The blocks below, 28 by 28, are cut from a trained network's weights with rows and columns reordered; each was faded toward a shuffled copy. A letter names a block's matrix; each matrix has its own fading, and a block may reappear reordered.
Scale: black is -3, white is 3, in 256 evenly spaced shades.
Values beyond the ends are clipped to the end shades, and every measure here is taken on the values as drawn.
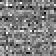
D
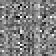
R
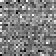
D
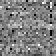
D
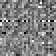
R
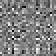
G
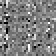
G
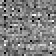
D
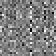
G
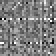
R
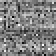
D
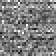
D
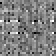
R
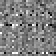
R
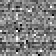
D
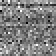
D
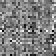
R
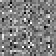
G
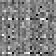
R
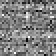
D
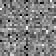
D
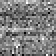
D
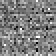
D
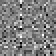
G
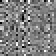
G
